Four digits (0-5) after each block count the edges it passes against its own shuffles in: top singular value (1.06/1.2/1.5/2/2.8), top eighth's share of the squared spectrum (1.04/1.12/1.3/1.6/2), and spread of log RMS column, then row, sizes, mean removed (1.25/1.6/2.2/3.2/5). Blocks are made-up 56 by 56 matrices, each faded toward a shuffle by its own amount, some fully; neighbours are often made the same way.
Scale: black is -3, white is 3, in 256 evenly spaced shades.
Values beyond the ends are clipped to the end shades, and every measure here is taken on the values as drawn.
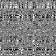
4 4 2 3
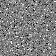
0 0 0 0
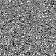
3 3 1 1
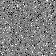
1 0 0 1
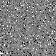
2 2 0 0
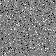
1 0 0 0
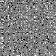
3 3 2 2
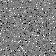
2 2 0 1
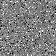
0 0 0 0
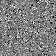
0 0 0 0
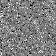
0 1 1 0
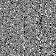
1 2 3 0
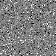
0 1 1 0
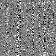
1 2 3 0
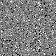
0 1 1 0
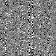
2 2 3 0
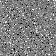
0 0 0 0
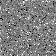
0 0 0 0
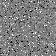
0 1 0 0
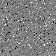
1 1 0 0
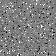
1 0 0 0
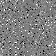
2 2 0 0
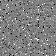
2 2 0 0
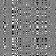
5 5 4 3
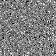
2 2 1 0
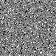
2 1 0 0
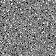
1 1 0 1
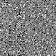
3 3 1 1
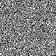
2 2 0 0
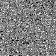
0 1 0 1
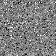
1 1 0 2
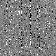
2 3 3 0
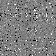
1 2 2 2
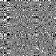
4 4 2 3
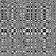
5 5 3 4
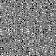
4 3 2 2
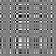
5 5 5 4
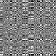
5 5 3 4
